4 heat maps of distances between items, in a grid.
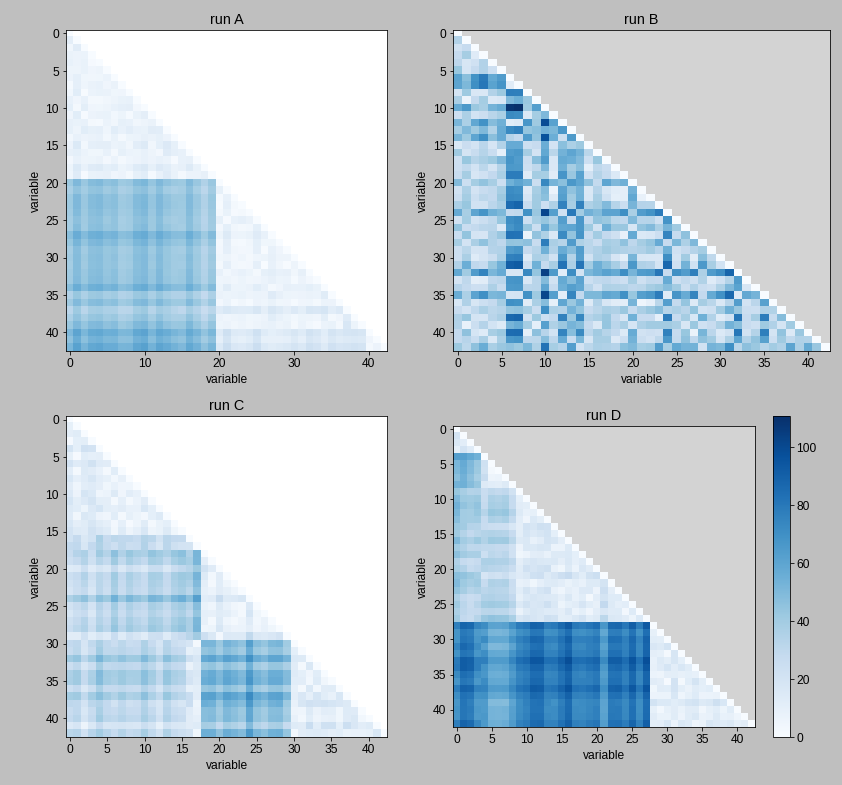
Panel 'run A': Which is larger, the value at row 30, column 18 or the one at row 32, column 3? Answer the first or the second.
the second
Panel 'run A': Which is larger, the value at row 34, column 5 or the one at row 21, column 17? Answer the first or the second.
the first
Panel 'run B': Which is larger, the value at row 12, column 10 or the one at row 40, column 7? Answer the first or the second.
the first
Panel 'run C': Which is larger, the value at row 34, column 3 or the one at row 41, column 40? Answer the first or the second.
the first
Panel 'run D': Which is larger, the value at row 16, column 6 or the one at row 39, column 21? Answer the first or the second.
the second
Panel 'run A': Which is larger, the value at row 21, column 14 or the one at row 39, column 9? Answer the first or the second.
the second
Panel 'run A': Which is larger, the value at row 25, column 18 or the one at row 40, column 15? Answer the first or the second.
the second
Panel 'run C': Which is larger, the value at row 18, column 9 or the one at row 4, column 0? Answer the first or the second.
the first
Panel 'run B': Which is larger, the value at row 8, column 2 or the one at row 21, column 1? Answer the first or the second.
the second
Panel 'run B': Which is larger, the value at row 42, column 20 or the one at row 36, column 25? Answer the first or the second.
the first
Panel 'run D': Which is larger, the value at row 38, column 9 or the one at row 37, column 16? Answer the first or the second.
the second
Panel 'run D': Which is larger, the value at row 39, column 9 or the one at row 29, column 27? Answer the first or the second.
the second
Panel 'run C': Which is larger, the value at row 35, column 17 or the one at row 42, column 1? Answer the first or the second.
the second
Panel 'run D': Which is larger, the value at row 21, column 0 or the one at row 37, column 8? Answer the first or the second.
the second
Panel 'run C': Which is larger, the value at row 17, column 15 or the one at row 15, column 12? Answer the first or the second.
the first
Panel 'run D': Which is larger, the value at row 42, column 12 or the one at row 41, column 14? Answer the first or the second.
the first
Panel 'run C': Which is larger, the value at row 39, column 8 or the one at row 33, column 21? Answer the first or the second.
the second
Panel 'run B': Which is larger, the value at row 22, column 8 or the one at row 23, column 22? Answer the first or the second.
the second
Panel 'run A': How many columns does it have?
43
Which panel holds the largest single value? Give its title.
run B
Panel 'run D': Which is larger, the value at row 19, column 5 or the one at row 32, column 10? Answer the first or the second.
the second
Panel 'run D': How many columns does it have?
43
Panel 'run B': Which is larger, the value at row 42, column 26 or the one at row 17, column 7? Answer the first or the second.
the second
